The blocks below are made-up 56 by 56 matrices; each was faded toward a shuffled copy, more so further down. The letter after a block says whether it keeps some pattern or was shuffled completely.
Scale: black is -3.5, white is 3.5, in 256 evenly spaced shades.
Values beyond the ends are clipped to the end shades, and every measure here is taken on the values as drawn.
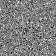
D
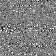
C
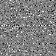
C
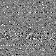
C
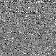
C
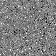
D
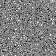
D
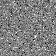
D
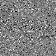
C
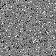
D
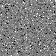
D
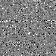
C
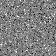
D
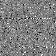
C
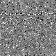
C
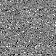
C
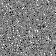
D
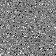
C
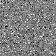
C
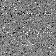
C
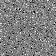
D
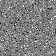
D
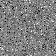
D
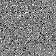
C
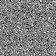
D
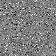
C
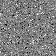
D
